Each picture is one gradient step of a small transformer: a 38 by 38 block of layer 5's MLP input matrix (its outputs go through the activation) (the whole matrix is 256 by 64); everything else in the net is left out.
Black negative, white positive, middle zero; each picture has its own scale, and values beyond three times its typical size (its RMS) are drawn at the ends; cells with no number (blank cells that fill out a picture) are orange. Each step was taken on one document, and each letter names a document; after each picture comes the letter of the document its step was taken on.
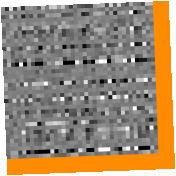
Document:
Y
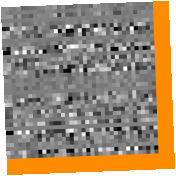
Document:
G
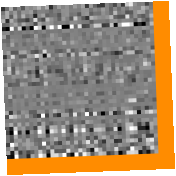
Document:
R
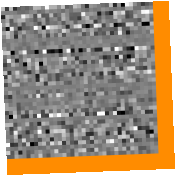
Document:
R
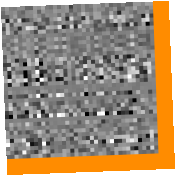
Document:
R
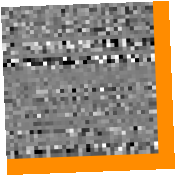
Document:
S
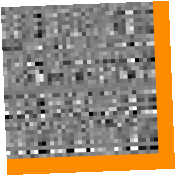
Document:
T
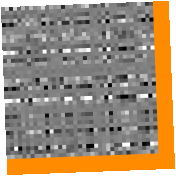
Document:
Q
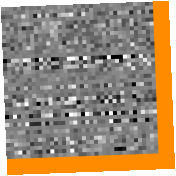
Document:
G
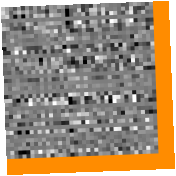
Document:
G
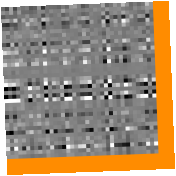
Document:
Q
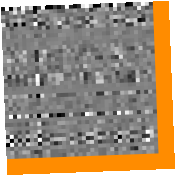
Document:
R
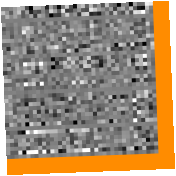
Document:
Y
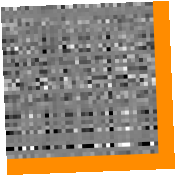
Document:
Q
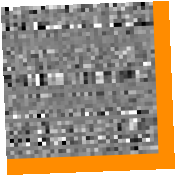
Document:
R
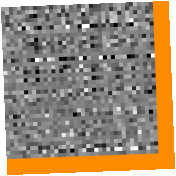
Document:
S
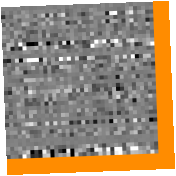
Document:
S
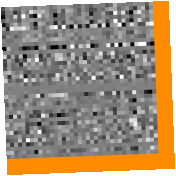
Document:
T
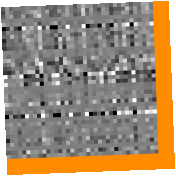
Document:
T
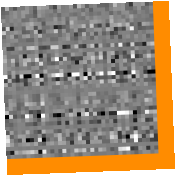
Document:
T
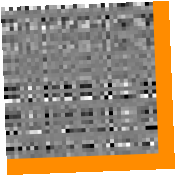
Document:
Q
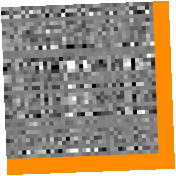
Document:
G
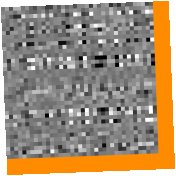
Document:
S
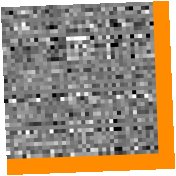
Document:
G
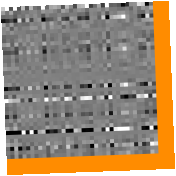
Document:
Q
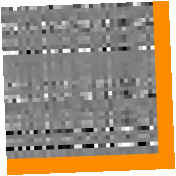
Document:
Q
